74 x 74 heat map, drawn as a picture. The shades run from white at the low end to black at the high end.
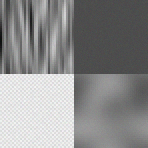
It is made of 2 by 2 panels. Panel 1,1: middling, streaked downward, strong in contrast. Panel 1,2: high, flat. Panel 2,1: very low, checkered, faint in contrast. Panel 2,2: middling, smooth.
